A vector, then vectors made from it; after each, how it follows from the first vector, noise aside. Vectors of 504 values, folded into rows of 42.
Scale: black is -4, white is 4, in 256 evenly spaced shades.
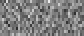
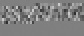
partly zeroed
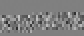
partly zeroed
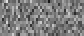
sign-scrambled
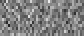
copied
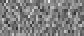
copied
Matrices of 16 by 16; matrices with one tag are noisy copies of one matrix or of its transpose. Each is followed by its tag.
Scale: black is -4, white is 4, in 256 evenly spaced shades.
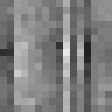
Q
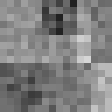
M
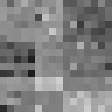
M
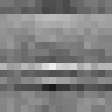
Q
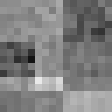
M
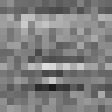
Q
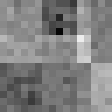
M
